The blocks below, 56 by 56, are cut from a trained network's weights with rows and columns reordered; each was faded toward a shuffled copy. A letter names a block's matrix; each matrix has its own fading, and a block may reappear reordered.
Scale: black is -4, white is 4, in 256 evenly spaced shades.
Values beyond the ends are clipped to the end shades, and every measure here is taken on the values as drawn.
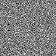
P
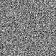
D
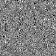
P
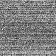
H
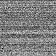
H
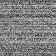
H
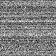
H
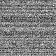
H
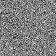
D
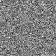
D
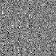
P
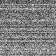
H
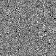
P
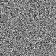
D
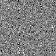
P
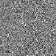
P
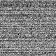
H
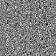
P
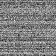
H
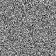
D
